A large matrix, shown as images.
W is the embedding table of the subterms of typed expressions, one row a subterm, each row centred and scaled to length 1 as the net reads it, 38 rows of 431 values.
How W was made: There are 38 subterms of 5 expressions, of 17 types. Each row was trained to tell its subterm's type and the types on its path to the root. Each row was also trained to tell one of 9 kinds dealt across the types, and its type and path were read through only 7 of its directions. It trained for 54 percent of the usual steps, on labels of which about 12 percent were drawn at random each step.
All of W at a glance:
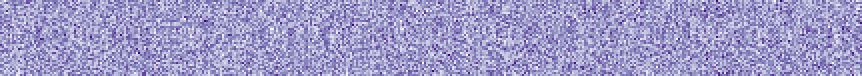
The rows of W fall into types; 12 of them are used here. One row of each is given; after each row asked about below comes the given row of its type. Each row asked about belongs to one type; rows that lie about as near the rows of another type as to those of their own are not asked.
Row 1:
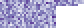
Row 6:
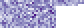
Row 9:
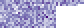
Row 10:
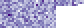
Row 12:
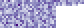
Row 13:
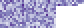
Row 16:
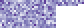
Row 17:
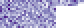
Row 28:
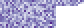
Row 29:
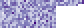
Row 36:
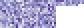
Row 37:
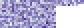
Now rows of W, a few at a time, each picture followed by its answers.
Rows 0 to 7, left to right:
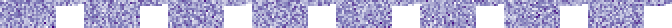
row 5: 36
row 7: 37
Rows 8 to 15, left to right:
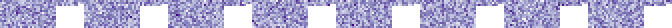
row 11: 12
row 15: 1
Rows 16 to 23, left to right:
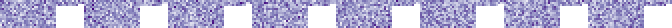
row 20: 28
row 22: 16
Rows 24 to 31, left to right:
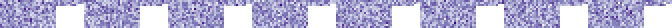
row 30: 12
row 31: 10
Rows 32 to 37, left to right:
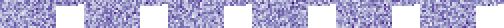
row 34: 1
